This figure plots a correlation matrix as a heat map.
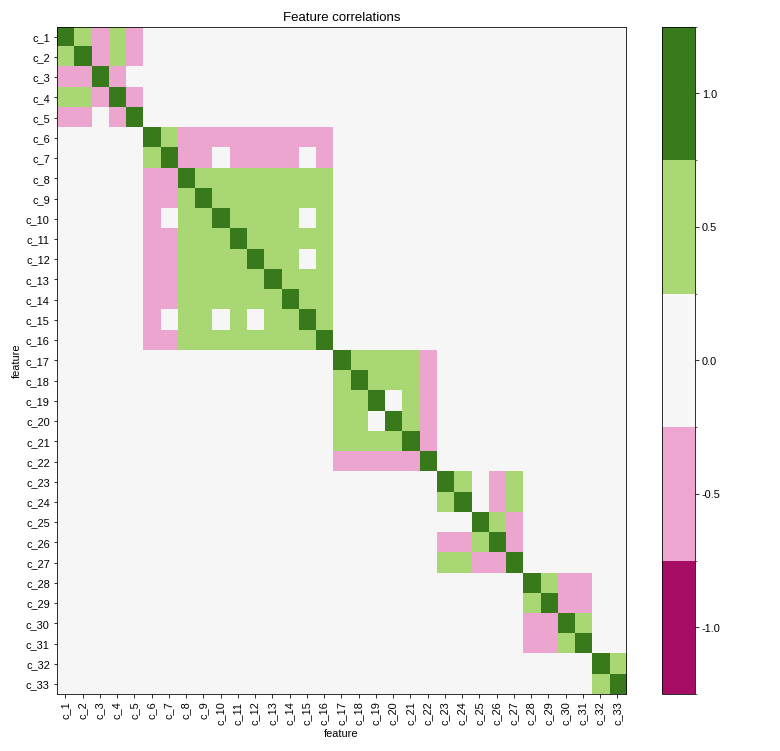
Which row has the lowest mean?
c_6
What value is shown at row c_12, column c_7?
-0.5
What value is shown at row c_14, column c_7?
-0.5
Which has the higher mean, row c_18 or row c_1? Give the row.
c_18
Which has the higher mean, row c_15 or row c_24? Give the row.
c_15
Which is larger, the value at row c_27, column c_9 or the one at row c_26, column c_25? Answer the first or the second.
the second
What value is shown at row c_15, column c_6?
-0.5
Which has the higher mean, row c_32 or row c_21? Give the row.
c_21
